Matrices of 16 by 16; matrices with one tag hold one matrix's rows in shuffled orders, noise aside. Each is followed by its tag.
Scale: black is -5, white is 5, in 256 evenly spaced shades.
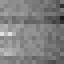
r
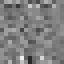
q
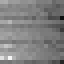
r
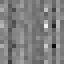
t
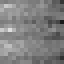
r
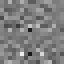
q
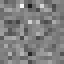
q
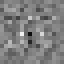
q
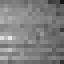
r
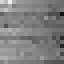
r
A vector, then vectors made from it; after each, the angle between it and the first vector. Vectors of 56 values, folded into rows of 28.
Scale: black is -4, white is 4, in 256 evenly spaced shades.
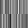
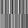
partly aligned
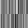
partly opposed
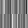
partly aligned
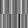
partly aligned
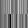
partly aligned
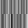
partly opposed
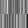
orthogonal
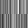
partly aligned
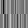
partly opposed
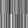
orthogonal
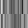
partly opposed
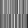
partly aligned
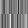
nearly opposite
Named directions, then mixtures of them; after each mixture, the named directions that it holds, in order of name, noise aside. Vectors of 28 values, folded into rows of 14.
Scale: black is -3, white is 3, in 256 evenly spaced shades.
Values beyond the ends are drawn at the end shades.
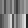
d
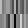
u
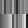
d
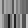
d, u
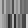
d, u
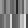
d, u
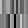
u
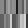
d, u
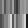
d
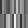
u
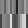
d, u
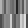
d, u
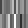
u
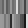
d, u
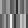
d, u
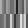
d, u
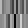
u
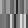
d, u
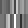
u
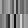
u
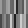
d, u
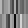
u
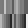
d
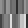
d, u
